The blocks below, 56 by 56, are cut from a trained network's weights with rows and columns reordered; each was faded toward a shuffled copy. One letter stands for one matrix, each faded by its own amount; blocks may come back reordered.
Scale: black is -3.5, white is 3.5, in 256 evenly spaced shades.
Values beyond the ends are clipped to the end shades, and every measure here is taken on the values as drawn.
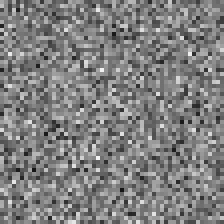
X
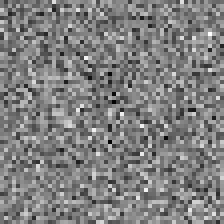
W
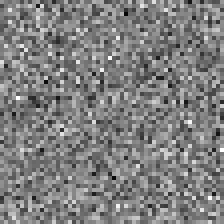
X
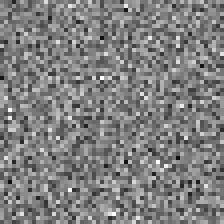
W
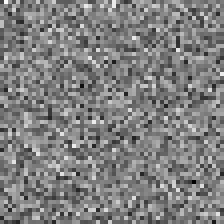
W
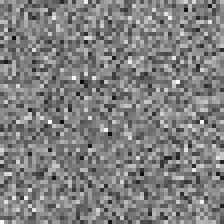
X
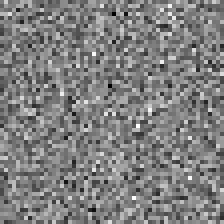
W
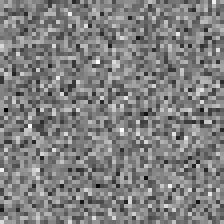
X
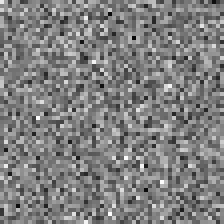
X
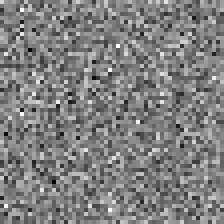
X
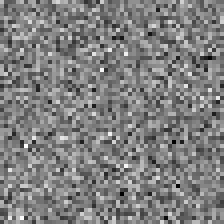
X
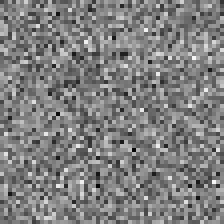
X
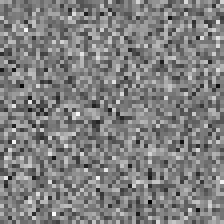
X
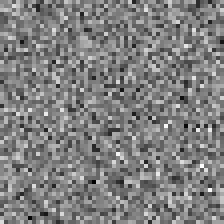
X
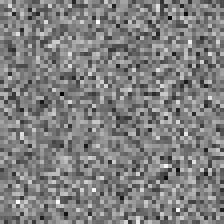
W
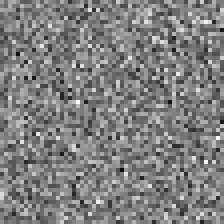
X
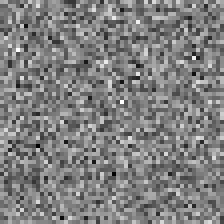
W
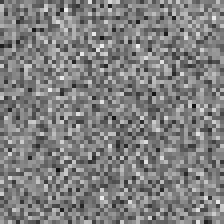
X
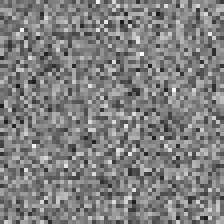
W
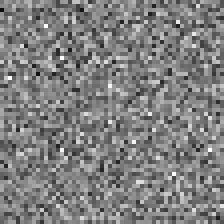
X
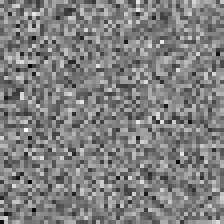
W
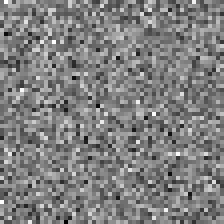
X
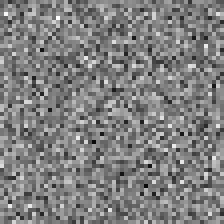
X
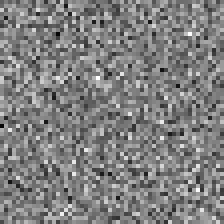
W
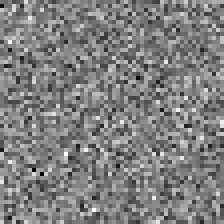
W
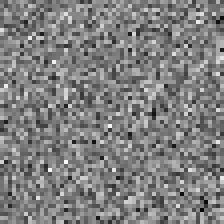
W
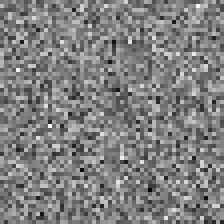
W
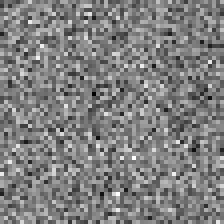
W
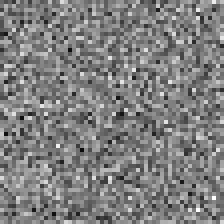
X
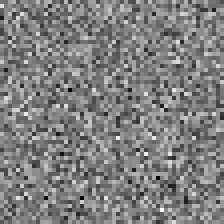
W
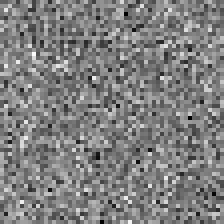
X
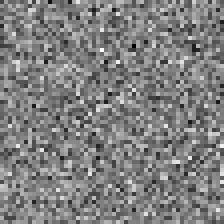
X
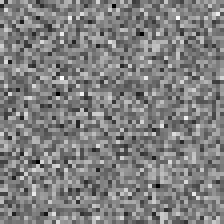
W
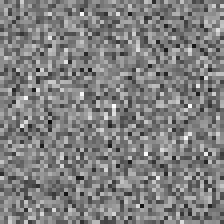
W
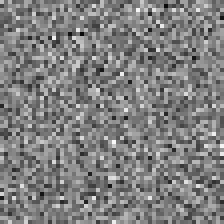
W
